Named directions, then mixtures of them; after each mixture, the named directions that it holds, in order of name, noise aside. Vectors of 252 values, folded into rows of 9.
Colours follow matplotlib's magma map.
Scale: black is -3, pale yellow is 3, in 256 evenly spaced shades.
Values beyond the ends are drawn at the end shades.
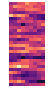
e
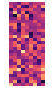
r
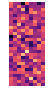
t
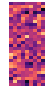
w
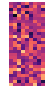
r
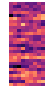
e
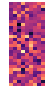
r, t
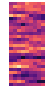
e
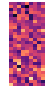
r, t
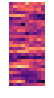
e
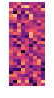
r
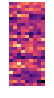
e, r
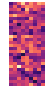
e, t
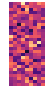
t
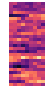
e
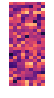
w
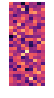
t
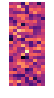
e, t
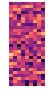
r, w
